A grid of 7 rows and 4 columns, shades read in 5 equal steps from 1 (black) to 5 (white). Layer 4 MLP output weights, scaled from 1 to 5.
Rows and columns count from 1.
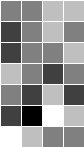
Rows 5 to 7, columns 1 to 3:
3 2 4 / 2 1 5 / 5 4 3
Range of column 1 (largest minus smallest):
3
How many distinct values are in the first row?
2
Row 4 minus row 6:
2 2 -3 -1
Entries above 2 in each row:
4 3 3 3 2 2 4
